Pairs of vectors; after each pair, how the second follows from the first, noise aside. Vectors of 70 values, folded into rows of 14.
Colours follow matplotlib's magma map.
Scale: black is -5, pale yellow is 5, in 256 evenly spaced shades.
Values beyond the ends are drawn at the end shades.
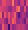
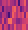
reversed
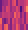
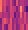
negated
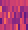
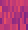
shrunk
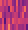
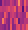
reversed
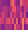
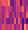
negated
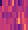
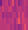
shrunk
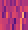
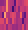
reversed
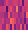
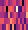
scaled up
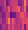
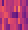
reversed
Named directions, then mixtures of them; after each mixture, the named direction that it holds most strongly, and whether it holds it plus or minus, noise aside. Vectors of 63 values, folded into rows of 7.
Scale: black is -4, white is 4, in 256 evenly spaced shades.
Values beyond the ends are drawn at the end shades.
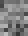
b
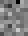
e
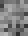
b, plus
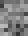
b, plus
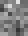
e, minus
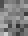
b, plus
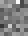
e, minus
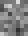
e, minus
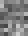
b, minus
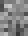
b, plus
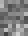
b, minus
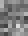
b, minus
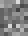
b, minus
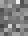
e, minus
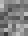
b, minus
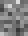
e, minus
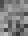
b, plus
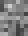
b, plus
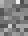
e, minus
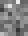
e, minus
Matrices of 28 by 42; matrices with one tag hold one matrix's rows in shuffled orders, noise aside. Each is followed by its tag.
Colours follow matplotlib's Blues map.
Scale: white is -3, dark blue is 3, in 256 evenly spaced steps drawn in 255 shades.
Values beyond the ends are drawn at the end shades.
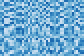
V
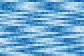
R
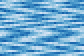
R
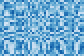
V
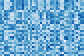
V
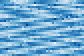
R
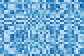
V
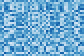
V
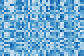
V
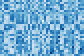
V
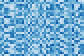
V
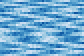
R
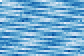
R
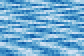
R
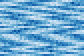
R
